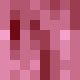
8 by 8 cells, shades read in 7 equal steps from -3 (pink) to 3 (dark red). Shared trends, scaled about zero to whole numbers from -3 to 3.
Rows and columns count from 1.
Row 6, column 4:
-1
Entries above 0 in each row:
2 2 3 3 2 1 1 1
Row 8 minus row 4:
1 -4 -1 -2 1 1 1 0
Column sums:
-14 5 -6 -2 6 -2 -12 -2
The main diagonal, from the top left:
-1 1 0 1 1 0 -1 -1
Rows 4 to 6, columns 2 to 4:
3 -1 1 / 1 -1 0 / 0 -1 -1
